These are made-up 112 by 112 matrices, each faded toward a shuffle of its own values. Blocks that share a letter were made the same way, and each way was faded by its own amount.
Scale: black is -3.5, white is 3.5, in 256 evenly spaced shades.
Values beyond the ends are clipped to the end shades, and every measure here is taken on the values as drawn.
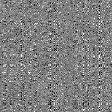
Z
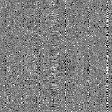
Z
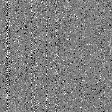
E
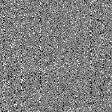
E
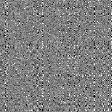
Z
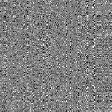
Z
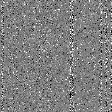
E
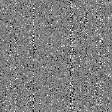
E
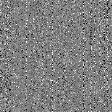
E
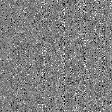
E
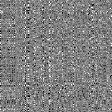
Z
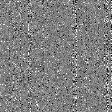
E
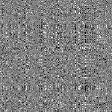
Z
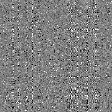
Z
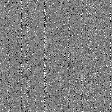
E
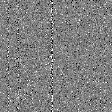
E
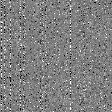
E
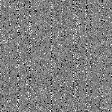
E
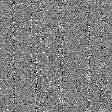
E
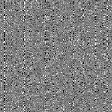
Z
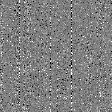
E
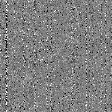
E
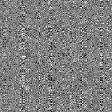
Z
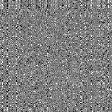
Z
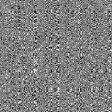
Z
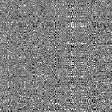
Z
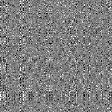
Z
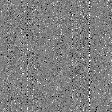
E
